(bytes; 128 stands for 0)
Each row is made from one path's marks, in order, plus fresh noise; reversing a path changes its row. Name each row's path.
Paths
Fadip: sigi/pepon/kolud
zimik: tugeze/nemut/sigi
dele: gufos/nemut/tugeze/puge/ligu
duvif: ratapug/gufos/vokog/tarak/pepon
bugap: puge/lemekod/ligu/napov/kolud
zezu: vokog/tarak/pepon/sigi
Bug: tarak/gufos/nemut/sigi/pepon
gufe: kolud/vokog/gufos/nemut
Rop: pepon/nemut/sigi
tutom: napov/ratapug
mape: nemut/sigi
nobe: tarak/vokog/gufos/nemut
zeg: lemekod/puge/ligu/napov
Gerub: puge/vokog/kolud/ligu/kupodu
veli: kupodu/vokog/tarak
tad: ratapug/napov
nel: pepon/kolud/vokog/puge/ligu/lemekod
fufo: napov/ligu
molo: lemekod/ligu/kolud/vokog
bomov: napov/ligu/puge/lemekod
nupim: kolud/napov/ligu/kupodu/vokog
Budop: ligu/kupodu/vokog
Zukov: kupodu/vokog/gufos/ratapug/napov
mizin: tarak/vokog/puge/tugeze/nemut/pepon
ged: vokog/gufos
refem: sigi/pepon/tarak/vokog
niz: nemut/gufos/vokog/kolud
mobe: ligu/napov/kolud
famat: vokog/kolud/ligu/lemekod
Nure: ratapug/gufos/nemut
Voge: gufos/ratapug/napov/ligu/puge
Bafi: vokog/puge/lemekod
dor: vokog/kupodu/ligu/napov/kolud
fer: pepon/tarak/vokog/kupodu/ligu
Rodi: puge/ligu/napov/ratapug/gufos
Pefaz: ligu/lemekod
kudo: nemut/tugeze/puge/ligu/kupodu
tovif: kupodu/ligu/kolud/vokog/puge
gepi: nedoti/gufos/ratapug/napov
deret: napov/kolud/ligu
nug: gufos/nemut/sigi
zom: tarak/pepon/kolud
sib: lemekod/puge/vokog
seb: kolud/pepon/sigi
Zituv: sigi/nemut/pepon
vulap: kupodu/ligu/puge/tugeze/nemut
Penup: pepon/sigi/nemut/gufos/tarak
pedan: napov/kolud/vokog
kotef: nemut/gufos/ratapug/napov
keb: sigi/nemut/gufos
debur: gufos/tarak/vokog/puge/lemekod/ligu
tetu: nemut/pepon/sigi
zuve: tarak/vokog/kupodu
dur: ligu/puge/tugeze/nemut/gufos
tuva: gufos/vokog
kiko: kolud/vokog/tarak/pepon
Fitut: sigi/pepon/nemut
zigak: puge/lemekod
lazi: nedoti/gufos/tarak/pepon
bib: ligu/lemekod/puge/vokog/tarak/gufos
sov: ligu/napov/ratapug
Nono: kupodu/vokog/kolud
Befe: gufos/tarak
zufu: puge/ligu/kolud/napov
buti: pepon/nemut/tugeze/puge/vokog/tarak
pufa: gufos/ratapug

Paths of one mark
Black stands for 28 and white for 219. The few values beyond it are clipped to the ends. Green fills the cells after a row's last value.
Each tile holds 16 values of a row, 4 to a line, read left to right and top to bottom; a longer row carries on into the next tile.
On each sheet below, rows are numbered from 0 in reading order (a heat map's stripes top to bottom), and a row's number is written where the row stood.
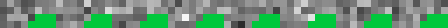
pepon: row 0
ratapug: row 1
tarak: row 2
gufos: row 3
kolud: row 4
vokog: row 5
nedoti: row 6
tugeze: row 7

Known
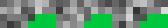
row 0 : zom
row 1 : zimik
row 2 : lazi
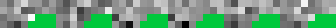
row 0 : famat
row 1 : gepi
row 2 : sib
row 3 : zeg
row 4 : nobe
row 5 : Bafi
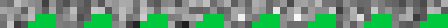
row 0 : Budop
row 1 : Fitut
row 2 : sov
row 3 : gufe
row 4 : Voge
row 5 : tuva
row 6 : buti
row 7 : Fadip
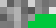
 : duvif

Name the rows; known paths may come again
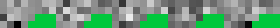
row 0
zeg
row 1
kotef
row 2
debur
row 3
Penup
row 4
fufo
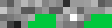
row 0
kiko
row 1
nug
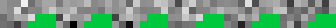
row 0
Bafi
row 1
molo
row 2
sib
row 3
ged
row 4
Gerub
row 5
tovif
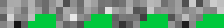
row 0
Pefaz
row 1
Voge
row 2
zom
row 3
zigak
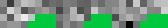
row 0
niz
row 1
Rop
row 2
bugap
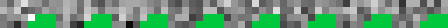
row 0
famat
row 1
sov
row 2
bib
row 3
Fadip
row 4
tad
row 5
fer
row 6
Bug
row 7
Nono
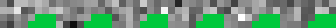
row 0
nobe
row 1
nupim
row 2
duvif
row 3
keb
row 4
dele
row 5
Fitut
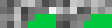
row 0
gepi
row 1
zuve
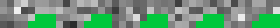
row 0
zezu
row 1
gufe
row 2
buti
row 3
mape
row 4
pufa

